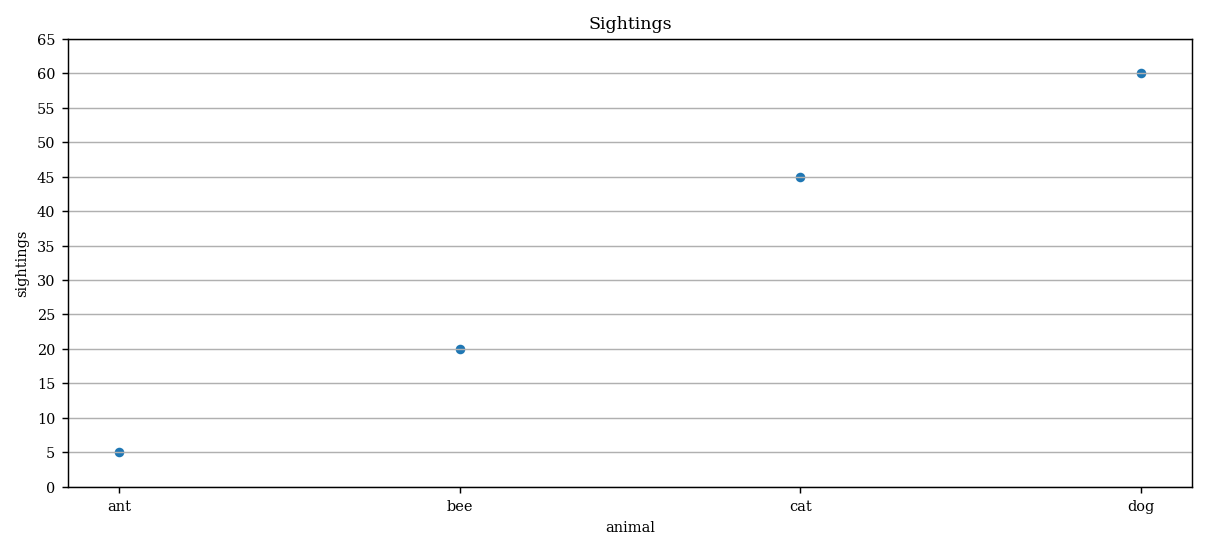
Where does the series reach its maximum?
dog
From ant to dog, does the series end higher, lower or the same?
higher
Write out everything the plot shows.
Title: Sightings
x-axis: animal, ticks ant bee cat dog
y-axis: sightings, ticks 0 5 10 15 20 25 30 35 40 45 50 55 60 65
Values:
5 20 45 60
